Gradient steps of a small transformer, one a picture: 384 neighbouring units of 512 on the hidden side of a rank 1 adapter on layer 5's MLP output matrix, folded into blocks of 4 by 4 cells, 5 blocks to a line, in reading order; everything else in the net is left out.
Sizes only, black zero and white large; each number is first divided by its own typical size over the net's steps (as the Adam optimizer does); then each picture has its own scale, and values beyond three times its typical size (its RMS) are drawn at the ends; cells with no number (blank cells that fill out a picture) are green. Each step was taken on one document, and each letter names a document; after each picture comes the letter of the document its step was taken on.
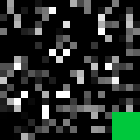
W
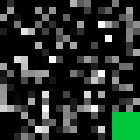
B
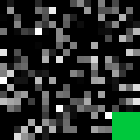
W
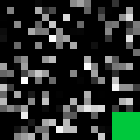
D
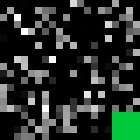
B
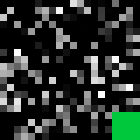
W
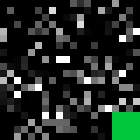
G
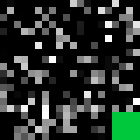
B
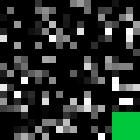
D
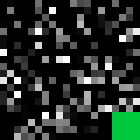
G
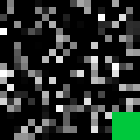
W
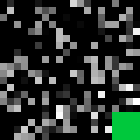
W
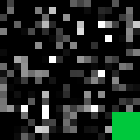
B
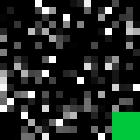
D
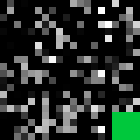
B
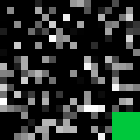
D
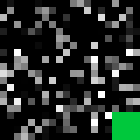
W
